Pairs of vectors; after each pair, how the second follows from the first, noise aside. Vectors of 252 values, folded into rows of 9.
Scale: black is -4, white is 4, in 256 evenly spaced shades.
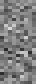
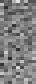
shuffled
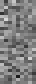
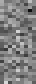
shuffled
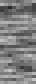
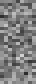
shuffled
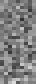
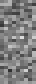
shuffled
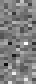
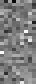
shuffled
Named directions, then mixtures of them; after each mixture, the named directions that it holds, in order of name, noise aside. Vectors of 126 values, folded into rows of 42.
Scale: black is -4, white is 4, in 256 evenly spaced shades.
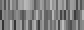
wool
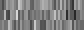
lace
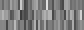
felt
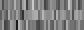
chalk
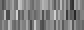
lace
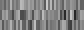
felt, wool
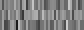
chalk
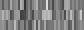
felt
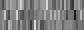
felt, lace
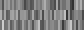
lace, wool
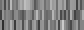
wool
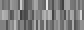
felt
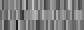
chalk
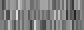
lace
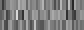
chalk, lace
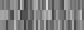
felt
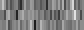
felt, lace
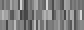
felt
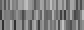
wool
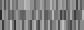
wool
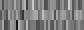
chalk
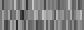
chalk, felt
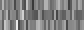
chalk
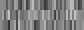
chalk, lace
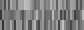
wool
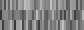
wool
